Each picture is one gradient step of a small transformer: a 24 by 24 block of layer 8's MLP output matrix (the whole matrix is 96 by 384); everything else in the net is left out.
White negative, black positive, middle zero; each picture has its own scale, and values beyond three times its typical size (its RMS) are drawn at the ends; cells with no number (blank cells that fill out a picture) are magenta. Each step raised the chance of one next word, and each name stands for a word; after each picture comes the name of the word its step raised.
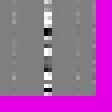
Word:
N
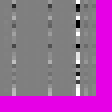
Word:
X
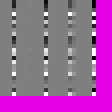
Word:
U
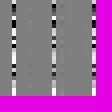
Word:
X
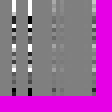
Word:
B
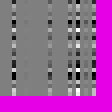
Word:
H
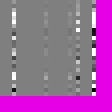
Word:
N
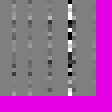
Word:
H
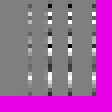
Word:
N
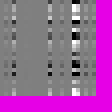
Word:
H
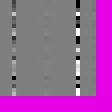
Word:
U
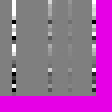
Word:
B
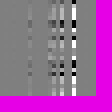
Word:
H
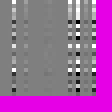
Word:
B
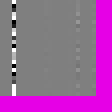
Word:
X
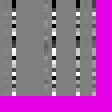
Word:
U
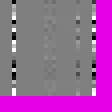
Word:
H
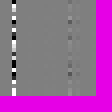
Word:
H
